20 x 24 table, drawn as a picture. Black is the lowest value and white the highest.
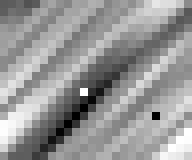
Two lone cells stand out: one far higher and one far lower than their neighbours. The grain runs diagonally up to the right. The bottom right is the ninth with the highest average. There is no overall slope.
